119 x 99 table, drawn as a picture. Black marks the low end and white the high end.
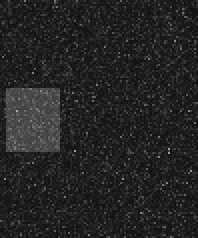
The middle left is the ninth with the highest average. In the middle left lies a patch that is higher than the rest. There are no regular stripes. The values are skewed, with a long tail toward high values.
